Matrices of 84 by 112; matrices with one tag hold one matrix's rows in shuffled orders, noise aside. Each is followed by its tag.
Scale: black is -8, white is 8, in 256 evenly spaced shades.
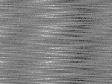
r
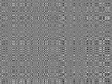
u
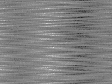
r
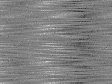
r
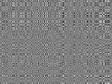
u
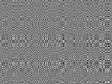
u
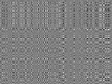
u
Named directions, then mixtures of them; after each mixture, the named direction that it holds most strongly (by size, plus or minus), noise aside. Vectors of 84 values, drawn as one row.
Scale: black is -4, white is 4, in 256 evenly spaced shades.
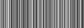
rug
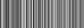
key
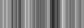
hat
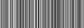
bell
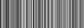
key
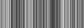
hat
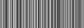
bell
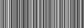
rug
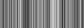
hat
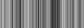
hat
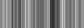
hat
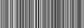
bell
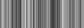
hat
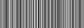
bell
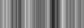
hat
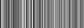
key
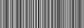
bell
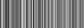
key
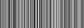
bell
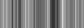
hat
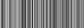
key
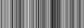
hat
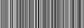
bell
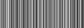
rug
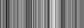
hat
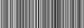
bell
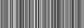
bell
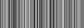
bell
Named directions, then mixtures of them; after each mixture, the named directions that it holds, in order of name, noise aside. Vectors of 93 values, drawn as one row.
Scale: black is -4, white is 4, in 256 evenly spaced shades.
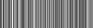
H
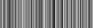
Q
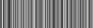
H, Q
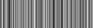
H, Q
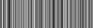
H, Q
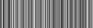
H, Q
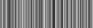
Q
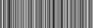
H, Q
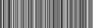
H, Q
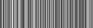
H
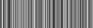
H, Q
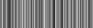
Q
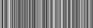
H, Q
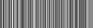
H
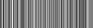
H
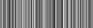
Q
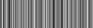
H, Q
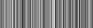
H, Q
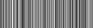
H, Q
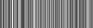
H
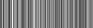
H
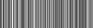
H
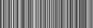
H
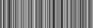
H, Q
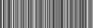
H, Q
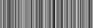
Q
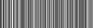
H
